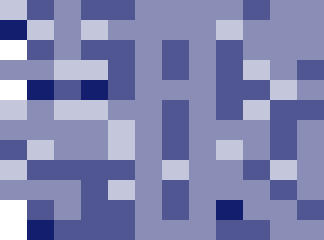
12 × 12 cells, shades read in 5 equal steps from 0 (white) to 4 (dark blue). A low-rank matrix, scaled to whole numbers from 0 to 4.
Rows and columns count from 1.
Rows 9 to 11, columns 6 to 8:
2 1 2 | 2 3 2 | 2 3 2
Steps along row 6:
up down same up same up down up down up same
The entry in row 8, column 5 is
1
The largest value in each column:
4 4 3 4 3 2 3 2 4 3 3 3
